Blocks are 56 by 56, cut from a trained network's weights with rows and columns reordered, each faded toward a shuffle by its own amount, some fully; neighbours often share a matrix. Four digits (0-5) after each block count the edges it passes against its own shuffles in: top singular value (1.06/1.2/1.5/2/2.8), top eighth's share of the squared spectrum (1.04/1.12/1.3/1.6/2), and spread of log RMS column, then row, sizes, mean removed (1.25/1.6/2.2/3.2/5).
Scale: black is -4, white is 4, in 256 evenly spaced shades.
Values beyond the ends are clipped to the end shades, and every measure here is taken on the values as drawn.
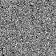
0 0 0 0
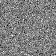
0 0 0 0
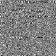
3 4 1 2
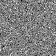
0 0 0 0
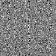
2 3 3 0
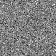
0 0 0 0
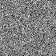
0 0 0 0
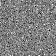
0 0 0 0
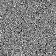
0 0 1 0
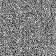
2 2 0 1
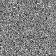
1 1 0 0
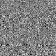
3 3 0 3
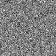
2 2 0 1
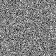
2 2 0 0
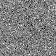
0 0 0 0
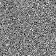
1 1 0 0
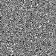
1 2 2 0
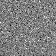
0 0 0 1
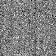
2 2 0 2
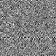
3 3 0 2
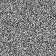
0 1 0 0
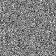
2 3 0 1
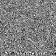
2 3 0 2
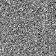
2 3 1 2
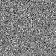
2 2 0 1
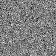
1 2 0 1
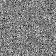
1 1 0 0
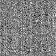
2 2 0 2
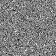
0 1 0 0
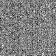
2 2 0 1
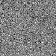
2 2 0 1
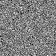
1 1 0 0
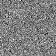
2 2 0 1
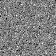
0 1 0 0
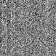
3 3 0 2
